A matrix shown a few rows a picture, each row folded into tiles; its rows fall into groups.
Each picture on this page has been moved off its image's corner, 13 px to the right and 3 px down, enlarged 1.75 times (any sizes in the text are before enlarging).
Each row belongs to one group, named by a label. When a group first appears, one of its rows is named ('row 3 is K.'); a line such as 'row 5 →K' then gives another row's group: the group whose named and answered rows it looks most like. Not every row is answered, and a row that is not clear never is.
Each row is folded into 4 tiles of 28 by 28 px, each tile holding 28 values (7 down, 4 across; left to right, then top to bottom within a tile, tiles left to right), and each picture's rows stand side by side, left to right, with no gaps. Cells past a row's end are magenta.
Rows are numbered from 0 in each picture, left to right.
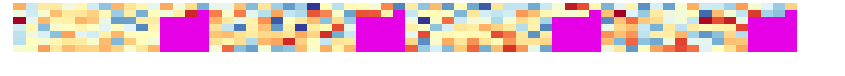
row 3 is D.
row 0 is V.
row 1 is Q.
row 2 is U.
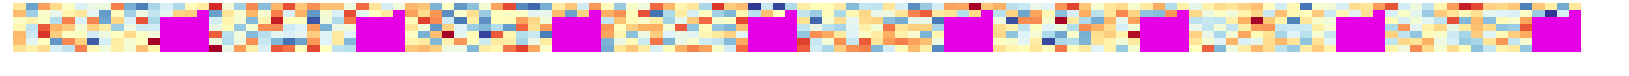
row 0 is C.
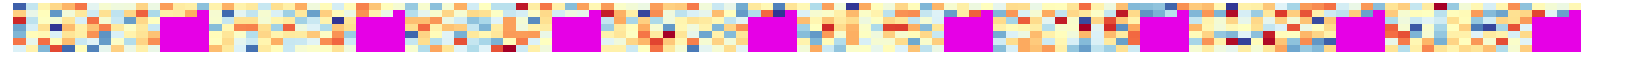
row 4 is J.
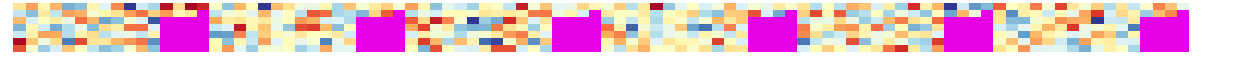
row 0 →U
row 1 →J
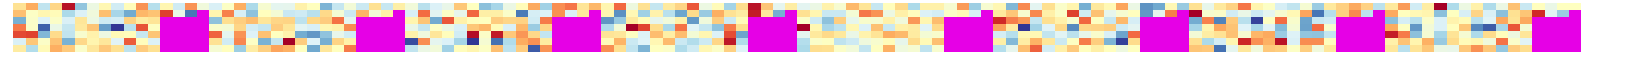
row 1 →D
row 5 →V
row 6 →Q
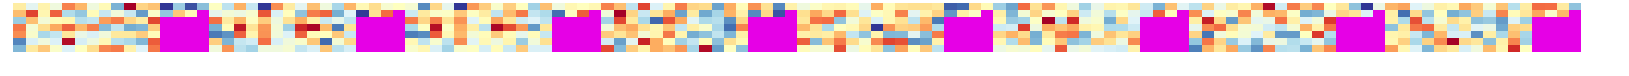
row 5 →C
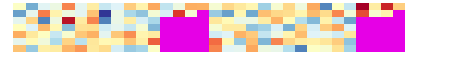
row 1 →U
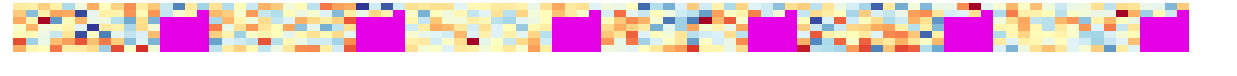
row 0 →V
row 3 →D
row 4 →U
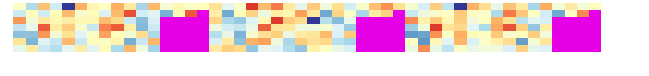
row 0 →J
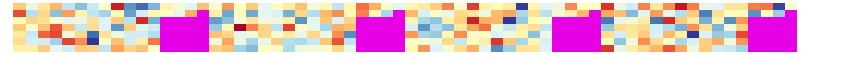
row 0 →C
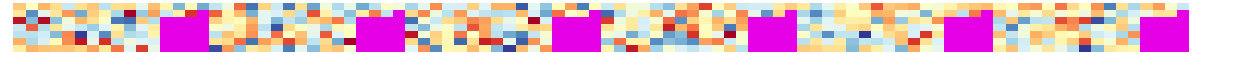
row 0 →V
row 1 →Q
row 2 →D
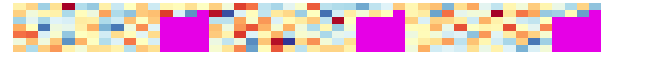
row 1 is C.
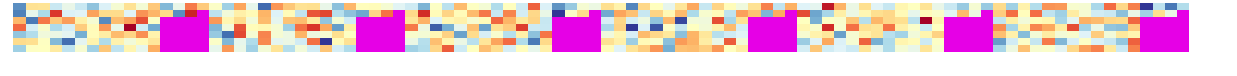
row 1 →J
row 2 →V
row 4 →C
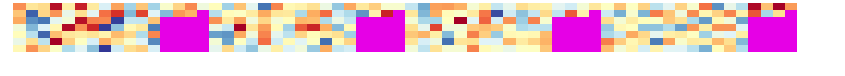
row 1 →J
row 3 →U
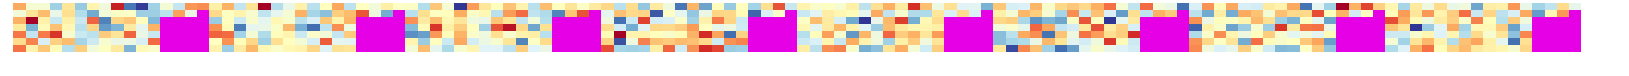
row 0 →C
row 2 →J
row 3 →U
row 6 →U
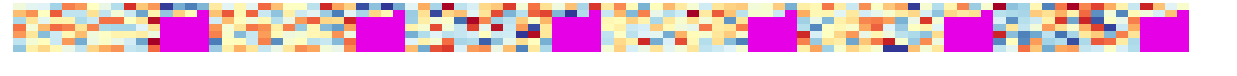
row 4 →D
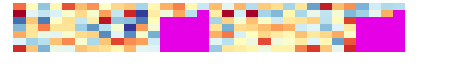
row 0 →Q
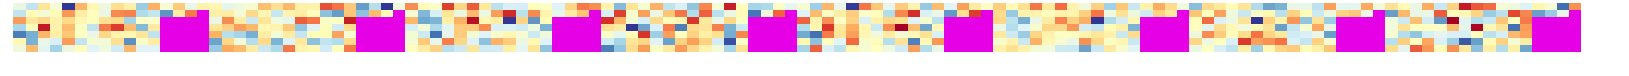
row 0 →J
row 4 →J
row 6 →Q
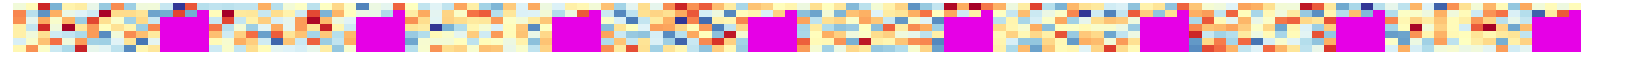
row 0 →C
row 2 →V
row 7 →J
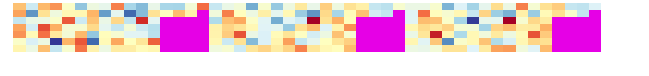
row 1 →D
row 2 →D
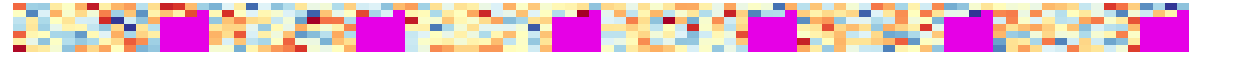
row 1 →D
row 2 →V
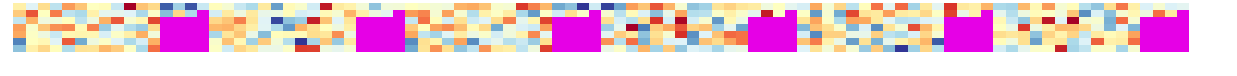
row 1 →D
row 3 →C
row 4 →U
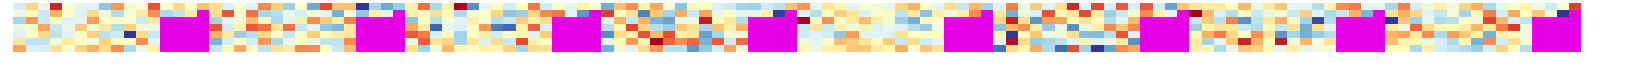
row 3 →Q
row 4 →V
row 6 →Q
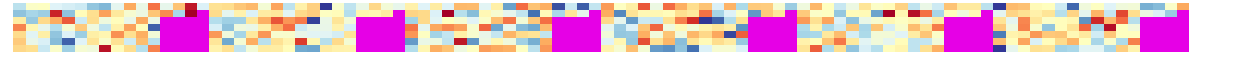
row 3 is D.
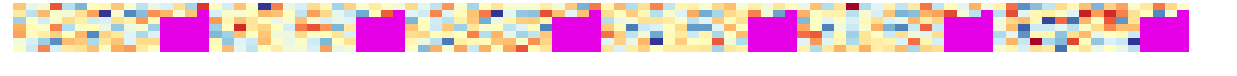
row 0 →C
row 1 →J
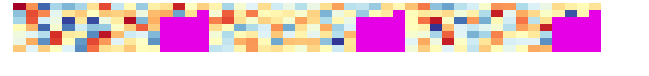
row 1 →V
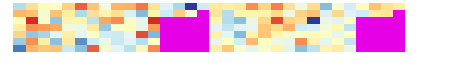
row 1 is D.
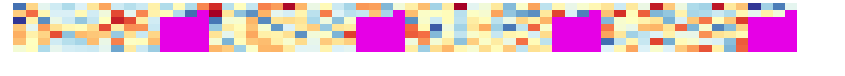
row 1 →Q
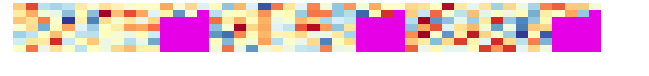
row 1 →J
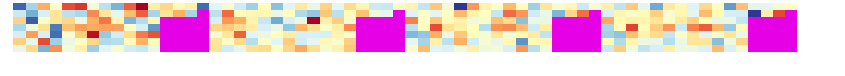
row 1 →D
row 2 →J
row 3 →J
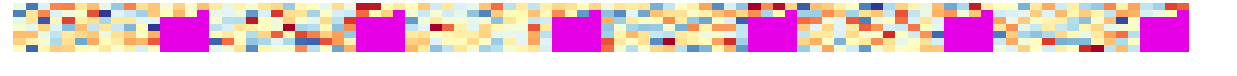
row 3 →U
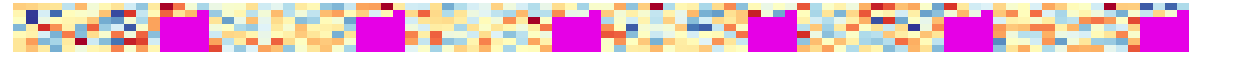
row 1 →U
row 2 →D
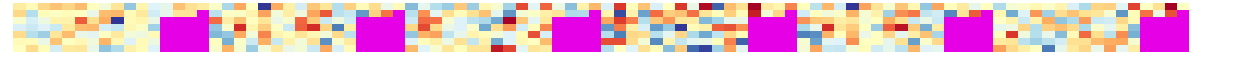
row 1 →J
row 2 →D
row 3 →U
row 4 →J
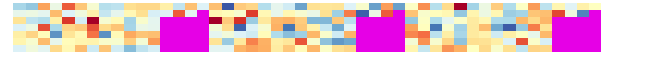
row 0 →C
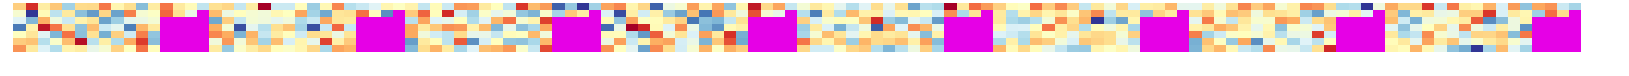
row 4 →U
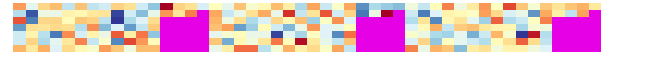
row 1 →V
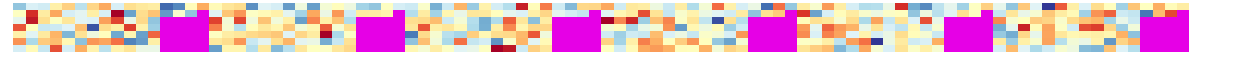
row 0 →V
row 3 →V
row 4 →C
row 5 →J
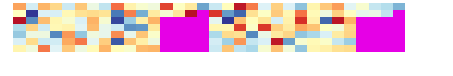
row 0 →V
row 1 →C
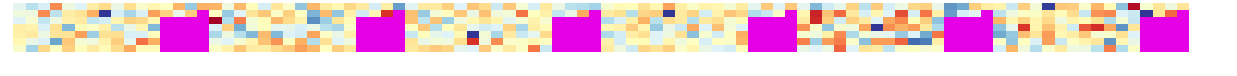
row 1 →V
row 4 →V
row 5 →J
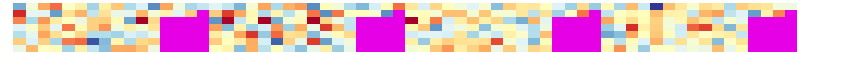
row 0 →C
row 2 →V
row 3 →J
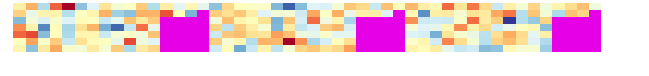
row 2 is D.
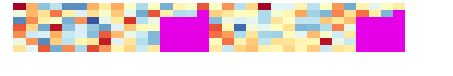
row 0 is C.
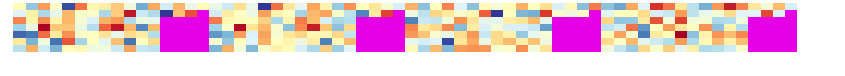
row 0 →J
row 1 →J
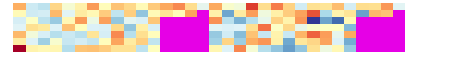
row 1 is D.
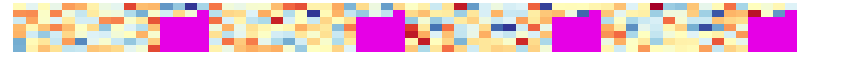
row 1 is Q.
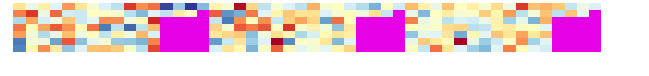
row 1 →C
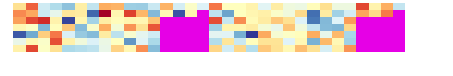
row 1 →V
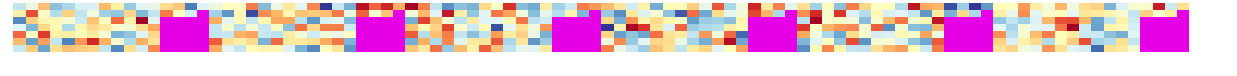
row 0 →D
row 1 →U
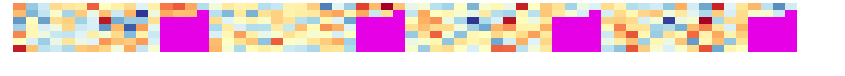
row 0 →Q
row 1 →U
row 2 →D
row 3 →D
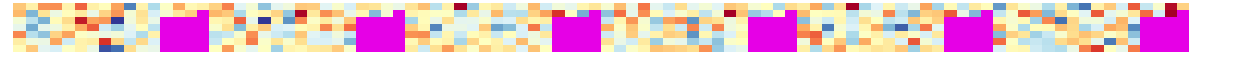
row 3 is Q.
